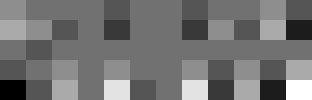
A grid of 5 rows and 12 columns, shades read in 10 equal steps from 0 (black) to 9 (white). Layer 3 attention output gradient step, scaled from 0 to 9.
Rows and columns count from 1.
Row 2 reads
6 5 3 4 2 4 4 2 5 3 6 1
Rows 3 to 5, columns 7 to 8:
4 4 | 4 5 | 4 8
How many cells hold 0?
1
